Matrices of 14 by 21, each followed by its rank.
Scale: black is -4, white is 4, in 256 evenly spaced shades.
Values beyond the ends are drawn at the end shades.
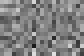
three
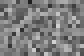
full rank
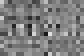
three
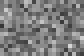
full rank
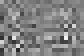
three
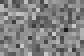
full rank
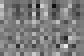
three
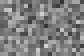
full rank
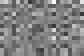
three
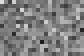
full rank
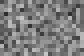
full rank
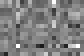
three
